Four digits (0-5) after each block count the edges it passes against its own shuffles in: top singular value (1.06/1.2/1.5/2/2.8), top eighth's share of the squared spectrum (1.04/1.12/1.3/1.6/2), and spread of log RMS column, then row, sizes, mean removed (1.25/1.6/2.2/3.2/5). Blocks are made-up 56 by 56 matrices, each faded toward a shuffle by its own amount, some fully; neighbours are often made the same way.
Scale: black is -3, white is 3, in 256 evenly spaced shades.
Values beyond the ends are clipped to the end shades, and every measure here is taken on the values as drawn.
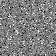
1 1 0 0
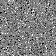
1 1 0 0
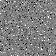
1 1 0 0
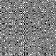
4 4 2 2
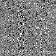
1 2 3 0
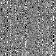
2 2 3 0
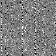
2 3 3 0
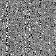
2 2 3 0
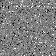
2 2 0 0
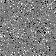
1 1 0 0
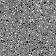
1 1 0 0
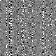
3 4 3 0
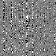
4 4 3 1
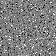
0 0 0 0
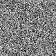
2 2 0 0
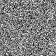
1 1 0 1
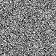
0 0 0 0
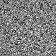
2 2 0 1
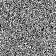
0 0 0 0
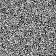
0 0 0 0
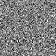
3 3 1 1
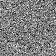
0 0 0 0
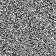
0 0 0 0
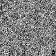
2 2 0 1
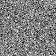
2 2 0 0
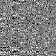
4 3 1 2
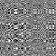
4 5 3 3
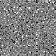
3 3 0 1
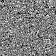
0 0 0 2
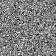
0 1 0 1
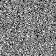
0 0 0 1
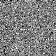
0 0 0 2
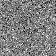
0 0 1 0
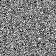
0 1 0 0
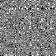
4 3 2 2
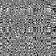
4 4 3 3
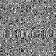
4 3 1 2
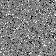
0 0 0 0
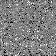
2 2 0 1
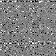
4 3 1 2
